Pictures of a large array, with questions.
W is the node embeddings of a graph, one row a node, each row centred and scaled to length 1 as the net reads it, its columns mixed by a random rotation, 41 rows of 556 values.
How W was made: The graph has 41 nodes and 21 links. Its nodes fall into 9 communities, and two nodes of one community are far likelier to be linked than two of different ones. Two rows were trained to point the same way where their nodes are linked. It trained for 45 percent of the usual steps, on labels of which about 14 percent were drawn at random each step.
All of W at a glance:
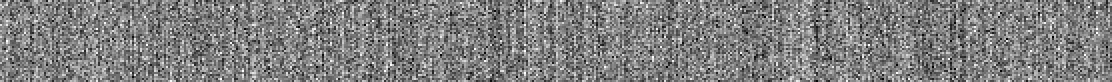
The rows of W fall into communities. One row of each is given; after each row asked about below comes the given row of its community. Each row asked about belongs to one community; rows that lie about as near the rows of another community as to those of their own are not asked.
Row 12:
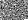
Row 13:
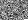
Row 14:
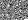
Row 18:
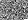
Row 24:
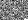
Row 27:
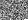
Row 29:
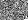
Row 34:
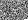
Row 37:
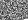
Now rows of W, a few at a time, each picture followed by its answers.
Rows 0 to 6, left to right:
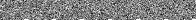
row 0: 24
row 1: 29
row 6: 14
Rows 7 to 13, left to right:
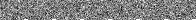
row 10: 13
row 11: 34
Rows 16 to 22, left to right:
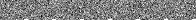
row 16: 14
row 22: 37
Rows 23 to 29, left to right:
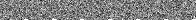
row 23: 27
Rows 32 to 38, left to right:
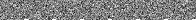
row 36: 12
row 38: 34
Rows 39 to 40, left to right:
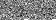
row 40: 18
